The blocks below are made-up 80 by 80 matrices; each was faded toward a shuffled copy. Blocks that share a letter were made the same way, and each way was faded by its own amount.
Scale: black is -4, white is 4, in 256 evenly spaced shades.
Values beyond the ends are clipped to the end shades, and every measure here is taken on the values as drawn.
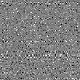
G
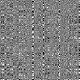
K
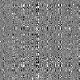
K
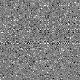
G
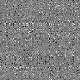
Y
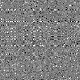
G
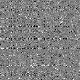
G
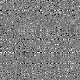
G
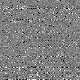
G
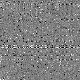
G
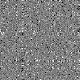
Y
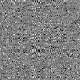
Y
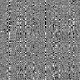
K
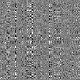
K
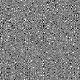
Y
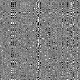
K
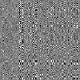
K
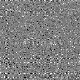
G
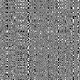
K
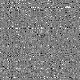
G
